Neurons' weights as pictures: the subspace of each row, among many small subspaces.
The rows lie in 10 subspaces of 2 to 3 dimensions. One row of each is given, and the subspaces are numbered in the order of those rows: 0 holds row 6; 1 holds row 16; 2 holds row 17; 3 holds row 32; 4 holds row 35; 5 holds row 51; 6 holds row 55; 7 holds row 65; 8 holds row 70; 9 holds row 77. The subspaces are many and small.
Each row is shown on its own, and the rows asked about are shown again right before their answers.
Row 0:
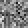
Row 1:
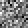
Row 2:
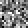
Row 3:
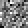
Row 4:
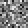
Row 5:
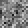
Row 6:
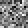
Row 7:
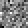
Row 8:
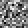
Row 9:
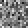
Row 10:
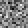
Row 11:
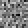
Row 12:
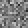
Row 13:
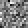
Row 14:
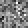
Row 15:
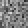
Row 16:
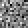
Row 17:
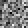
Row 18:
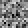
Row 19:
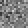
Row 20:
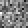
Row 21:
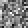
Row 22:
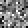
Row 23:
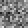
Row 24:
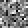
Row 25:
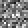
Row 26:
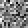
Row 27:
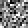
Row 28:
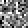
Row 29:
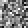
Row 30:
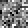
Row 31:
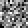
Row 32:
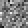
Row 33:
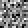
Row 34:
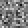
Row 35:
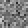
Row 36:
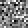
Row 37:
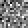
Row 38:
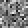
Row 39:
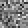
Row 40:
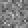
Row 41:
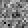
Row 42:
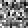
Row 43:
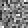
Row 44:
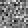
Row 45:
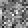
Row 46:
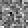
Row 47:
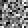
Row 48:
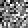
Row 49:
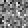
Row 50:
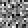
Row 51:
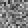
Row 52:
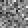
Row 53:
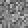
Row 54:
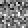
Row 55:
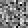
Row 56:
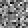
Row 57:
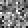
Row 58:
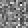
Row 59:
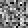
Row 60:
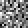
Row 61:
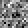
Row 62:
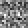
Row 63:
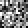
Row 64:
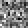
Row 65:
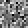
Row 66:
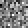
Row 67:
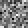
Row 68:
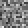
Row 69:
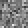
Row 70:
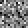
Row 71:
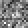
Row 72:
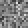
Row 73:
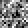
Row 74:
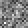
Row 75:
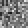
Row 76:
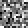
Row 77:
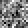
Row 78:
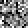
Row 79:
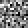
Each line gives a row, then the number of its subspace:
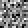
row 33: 0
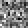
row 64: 8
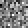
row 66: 8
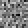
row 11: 0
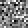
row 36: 7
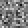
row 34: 5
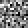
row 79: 8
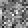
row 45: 2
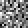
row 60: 7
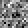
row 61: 9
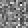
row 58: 6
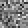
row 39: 0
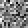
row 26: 4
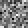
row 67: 0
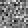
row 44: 7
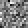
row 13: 3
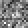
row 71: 9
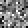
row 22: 4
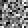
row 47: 2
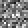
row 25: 0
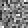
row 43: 0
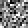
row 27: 3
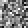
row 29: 2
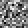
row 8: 5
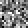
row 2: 3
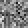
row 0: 6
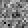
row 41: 9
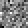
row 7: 3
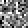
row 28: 1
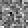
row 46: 5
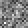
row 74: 2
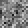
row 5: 2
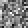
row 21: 2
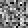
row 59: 6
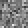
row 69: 9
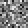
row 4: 5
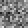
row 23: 6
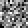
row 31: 3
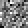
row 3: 3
